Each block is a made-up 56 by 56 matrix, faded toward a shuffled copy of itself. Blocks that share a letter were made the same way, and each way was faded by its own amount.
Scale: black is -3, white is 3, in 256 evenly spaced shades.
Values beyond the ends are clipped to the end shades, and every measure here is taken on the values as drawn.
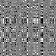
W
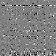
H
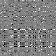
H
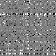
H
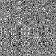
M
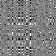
W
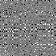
H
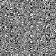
M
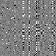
W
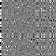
W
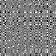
W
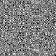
M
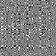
H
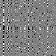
W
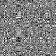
M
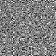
M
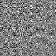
M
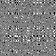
H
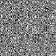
M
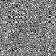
M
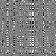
W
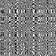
W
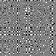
W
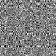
M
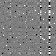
W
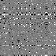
H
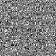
M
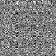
M
